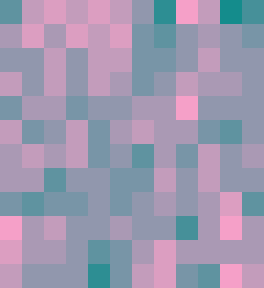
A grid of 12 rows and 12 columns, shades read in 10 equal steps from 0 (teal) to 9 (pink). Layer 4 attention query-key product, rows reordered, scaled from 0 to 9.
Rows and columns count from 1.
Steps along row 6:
down up up down up up down same down down up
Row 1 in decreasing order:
9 8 8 7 7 7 7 5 3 2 1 0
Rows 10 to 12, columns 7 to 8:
5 5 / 6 8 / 7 8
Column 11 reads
0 5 5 6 5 3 5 5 8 9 6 9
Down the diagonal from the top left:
3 8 7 5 5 6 3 7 5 6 6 7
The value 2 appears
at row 1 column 12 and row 10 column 9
